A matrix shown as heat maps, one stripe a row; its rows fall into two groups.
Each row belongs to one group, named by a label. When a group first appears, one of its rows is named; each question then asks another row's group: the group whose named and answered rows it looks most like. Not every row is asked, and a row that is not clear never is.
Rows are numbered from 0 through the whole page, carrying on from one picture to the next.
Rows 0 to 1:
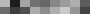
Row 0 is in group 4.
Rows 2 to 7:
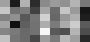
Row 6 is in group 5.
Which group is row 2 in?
4
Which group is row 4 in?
5
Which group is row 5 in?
4
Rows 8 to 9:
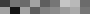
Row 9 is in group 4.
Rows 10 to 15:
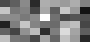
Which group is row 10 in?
4
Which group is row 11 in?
5
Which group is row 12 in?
5
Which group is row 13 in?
4
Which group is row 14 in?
4
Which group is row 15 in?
5
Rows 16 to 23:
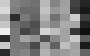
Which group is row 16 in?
5
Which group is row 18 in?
4
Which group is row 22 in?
5
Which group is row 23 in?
4
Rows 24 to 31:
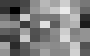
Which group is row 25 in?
4
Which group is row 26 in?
4
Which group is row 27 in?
5
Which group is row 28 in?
4
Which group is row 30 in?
4
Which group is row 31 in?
4
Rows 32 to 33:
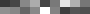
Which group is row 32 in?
4
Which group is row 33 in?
5
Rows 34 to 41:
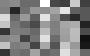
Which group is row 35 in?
4
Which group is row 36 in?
5
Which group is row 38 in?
4
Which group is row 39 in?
5
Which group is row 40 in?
5
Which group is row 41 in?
4
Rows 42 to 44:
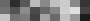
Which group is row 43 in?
4
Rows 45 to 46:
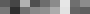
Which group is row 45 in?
4
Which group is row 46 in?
4
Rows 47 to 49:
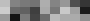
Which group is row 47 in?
5
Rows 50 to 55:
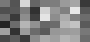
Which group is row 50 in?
4
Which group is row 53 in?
4
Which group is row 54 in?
4
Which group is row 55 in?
4
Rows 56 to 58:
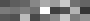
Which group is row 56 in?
4
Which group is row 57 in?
5
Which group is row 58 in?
4
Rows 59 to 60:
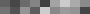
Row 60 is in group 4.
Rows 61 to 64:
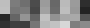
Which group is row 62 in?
5
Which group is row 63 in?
4
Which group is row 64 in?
4
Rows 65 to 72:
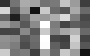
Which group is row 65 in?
4
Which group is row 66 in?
5
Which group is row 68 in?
5
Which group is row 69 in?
4
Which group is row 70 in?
5
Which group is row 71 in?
5
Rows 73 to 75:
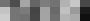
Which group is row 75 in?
5
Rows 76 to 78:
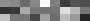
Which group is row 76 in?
5
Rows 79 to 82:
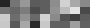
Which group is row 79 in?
4
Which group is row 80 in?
4
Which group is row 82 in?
5
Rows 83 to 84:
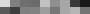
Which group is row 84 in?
4
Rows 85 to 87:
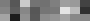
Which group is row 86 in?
4
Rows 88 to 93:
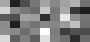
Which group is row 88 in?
4
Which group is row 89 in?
5
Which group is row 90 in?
4
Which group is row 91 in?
4
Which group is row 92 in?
5
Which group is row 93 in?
5
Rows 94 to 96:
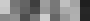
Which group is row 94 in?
5
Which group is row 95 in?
5
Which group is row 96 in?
5
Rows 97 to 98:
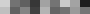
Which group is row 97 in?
5
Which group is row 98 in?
5
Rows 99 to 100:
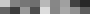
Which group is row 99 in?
5
